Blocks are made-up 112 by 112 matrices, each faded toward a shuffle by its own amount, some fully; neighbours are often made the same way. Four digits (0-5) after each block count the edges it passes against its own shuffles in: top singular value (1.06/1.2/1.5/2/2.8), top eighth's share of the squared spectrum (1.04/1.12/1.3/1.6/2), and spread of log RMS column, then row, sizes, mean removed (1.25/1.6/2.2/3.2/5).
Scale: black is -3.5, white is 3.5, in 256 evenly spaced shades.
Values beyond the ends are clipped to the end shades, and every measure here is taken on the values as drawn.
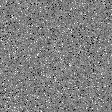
0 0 0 0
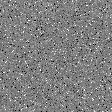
0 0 0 0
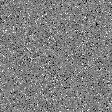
0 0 1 0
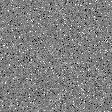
0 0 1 0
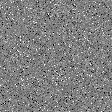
0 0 0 0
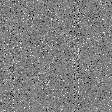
2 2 2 0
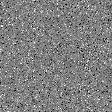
0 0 1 0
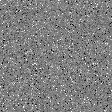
0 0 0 0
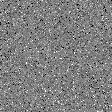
0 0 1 0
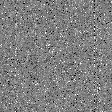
2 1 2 0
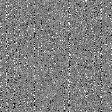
2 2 3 0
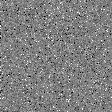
0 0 1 0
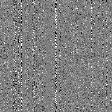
3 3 4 0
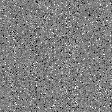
1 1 2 0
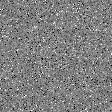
1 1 0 0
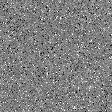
2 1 0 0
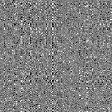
5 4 3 2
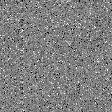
3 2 1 0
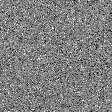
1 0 0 0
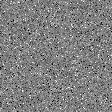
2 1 0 0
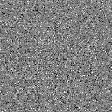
4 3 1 1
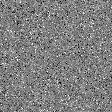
2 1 0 0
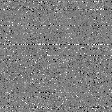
3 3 2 3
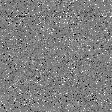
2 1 0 1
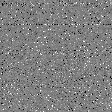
2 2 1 1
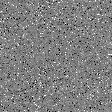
0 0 0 0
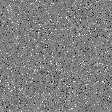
1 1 0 1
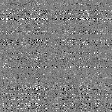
2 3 3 4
